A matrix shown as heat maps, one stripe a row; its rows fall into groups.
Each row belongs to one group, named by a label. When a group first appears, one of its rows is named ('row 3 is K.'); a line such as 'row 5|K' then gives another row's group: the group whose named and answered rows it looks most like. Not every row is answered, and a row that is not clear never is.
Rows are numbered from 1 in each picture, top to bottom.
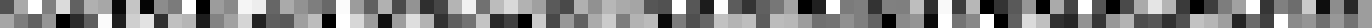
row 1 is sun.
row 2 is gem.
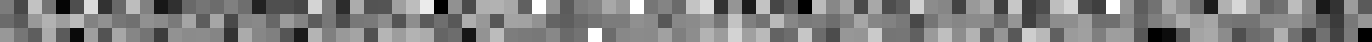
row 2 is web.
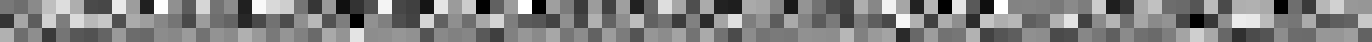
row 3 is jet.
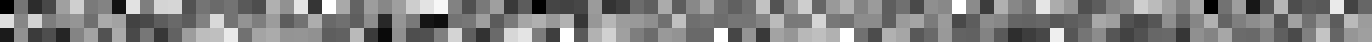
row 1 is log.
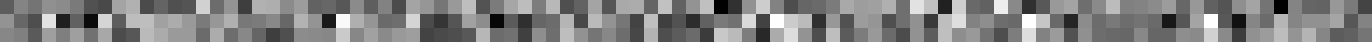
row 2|gem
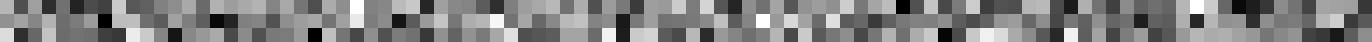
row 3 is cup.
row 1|jet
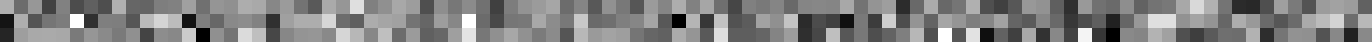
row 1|jet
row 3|sun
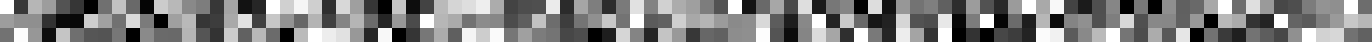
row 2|gem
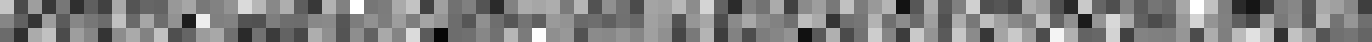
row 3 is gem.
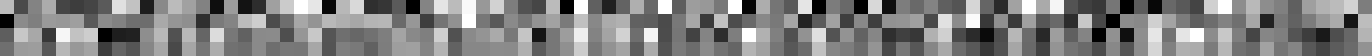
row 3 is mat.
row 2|sun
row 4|mat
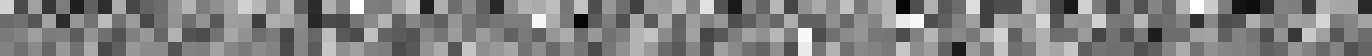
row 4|cup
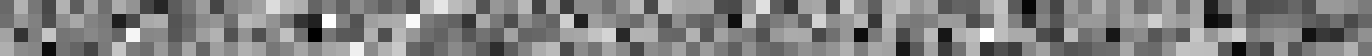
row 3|cup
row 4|jet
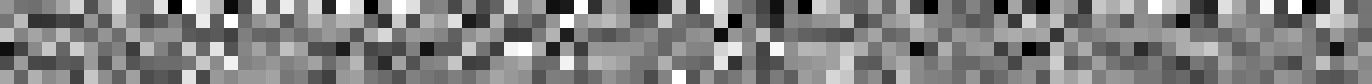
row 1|mat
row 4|web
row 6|sun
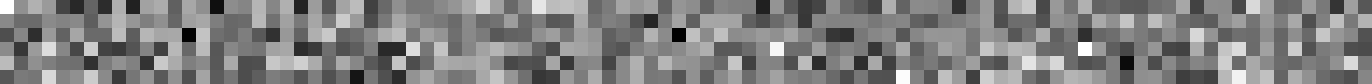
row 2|mat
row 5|log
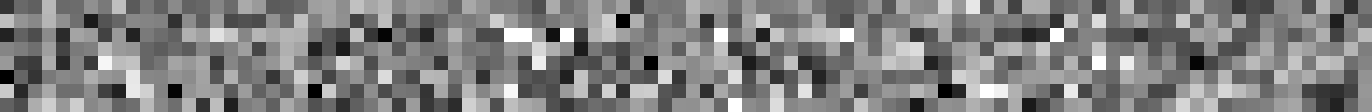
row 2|cup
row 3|web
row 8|web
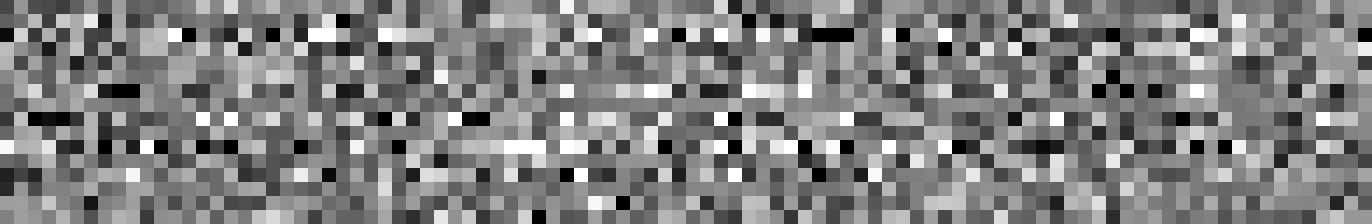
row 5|jet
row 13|log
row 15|cup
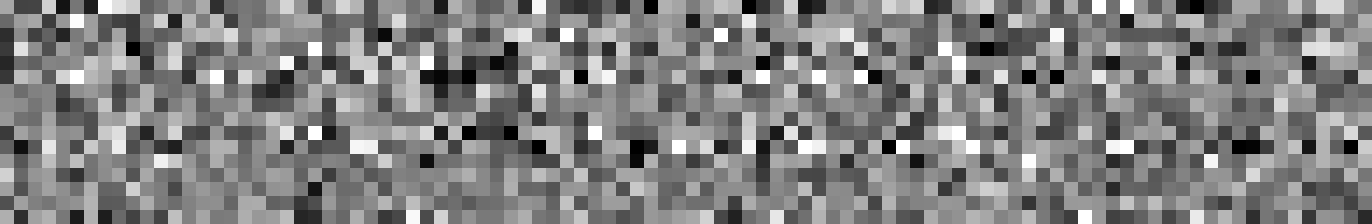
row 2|mat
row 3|web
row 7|gem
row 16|jet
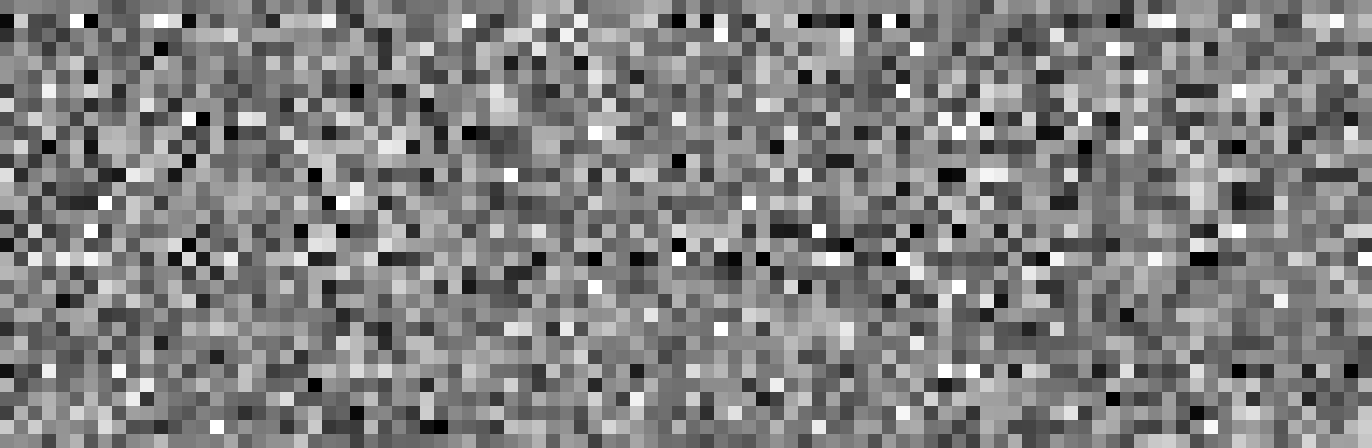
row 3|web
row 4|gem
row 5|log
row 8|cup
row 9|sun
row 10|cup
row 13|cup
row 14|jet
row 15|gem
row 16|log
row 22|gem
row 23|mat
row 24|web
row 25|gem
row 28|cup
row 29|cup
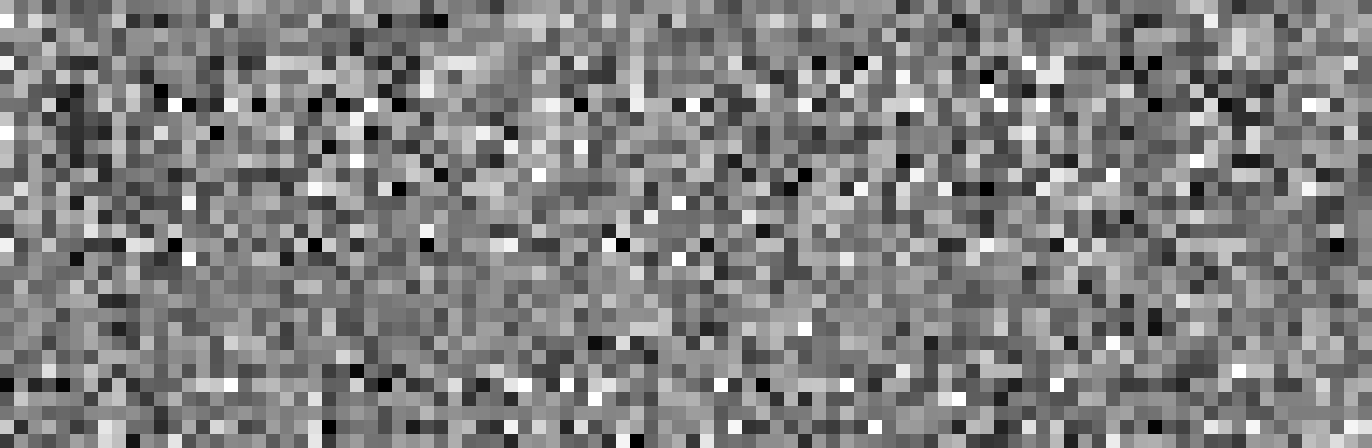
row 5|log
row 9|jet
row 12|jet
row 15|sun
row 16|mat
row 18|cup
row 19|sun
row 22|mat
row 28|web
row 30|gem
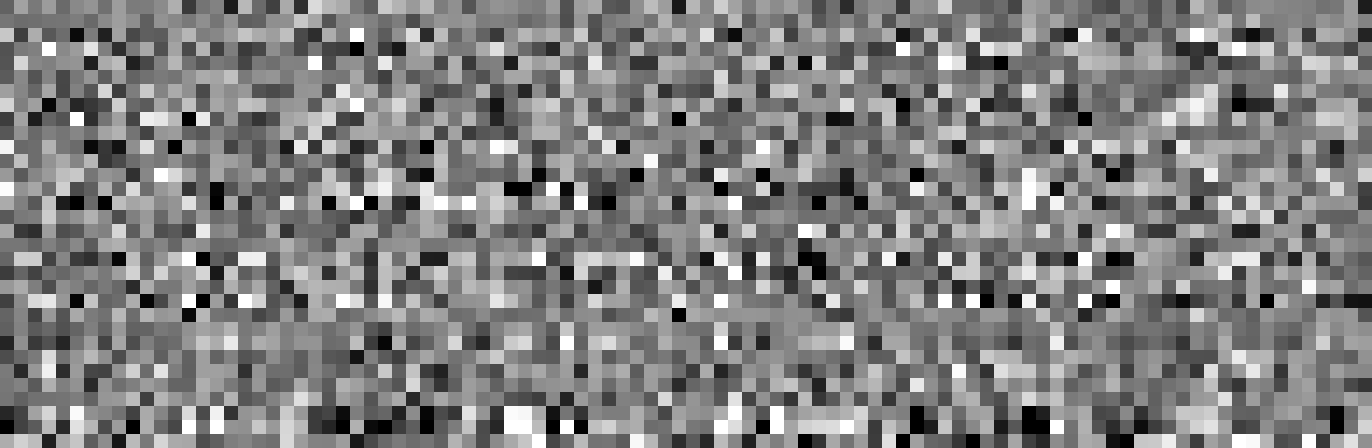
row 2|log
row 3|jet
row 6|web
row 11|cup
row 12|mat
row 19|sun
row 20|log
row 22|sun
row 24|web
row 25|web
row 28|gem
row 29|log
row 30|web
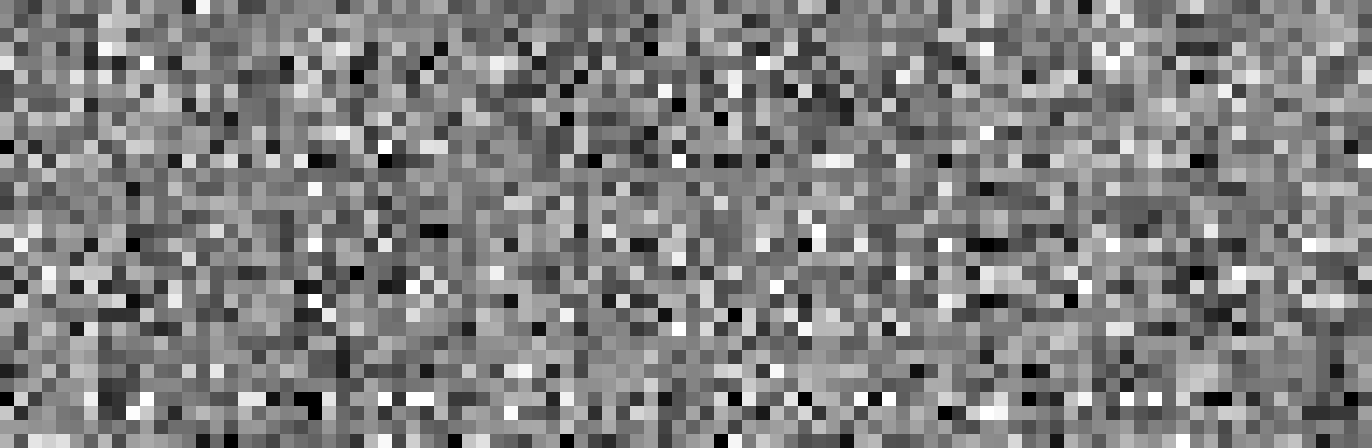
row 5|cup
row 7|log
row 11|log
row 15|web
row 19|sun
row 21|jet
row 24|sun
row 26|mat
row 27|web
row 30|cup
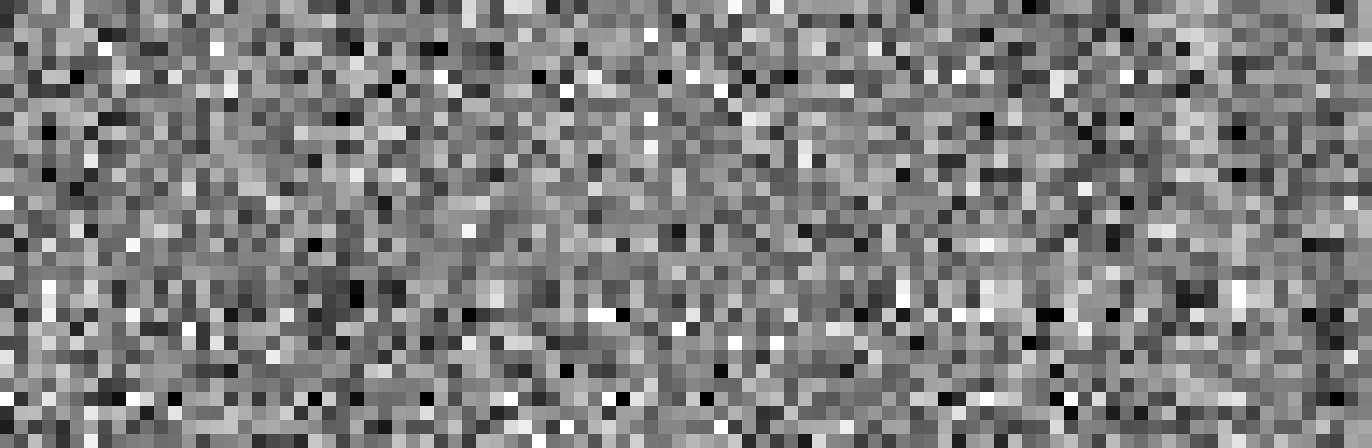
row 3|mat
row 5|jet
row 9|mat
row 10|jet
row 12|cup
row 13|jet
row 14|sun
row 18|cup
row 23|cup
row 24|sun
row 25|web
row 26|log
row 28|mat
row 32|gem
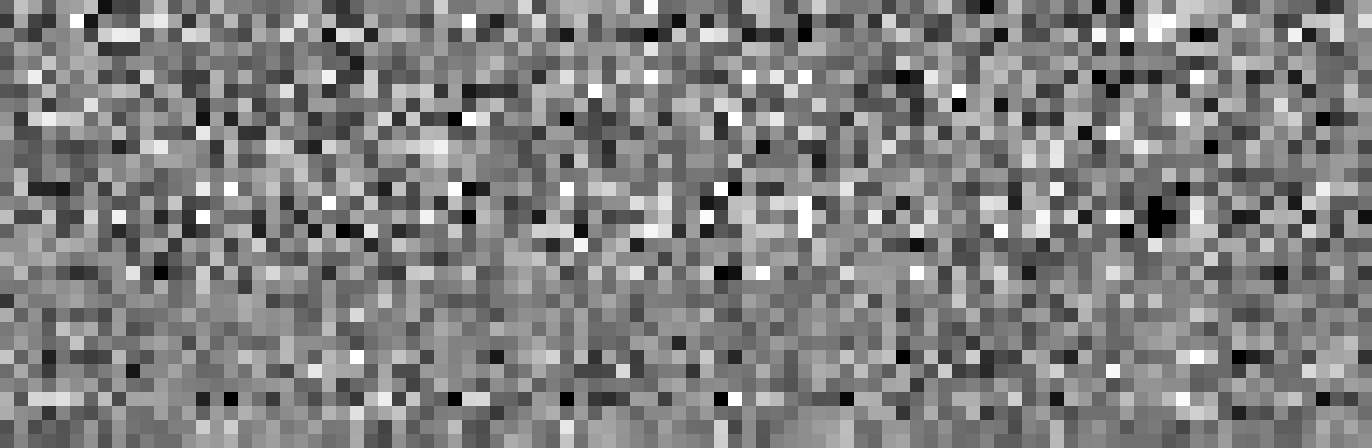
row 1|mat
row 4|mat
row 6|mat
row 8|gem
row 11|log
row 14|web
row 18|mat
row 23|jet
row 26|jet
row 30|jet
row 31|web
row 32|web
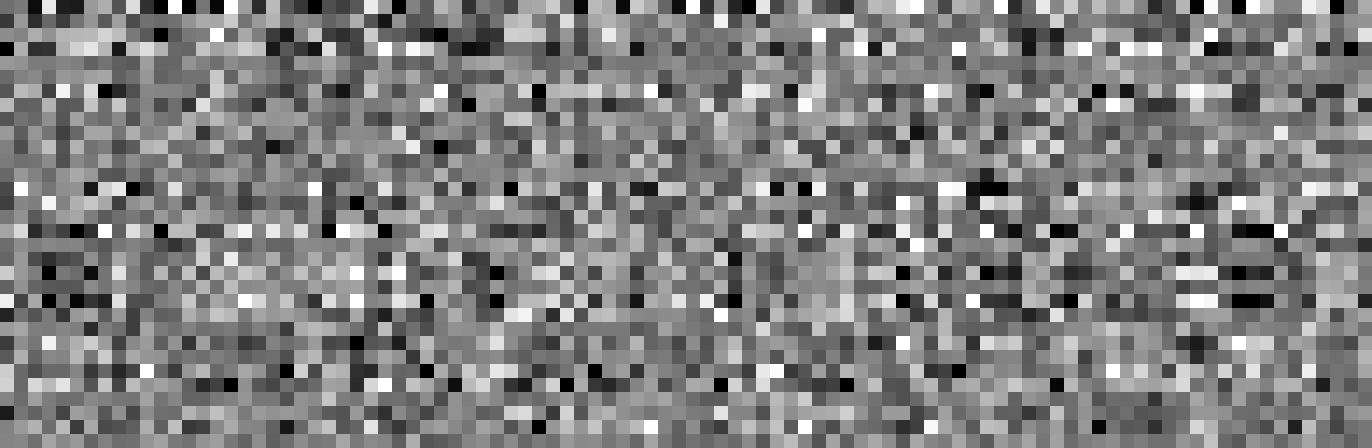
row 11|gem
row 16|mat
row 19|web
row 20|jet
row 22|jet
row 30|web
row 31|mat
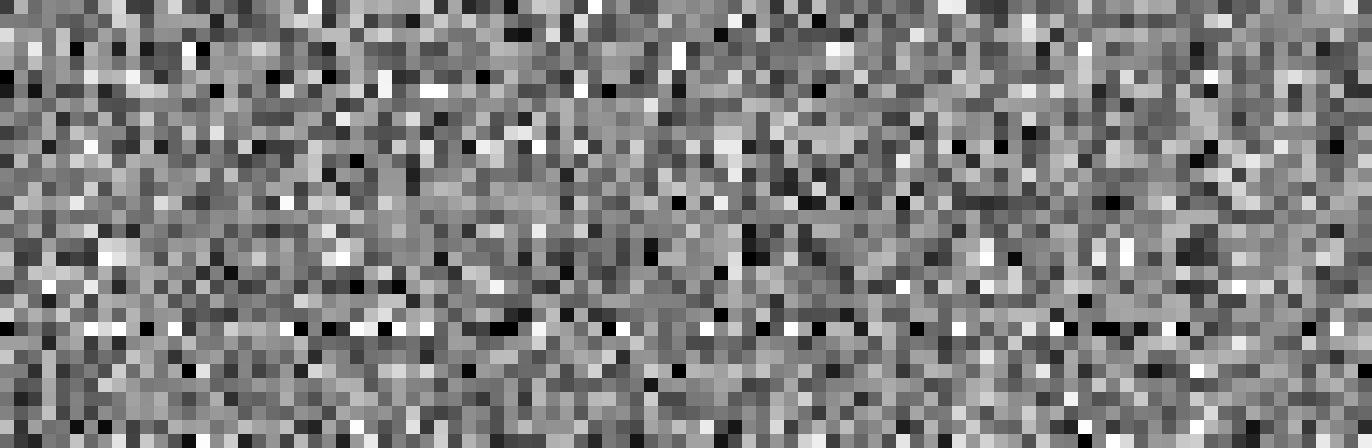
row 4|sun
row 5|sun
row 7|log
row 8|mat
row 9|gem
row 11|gem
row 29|cup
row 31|jet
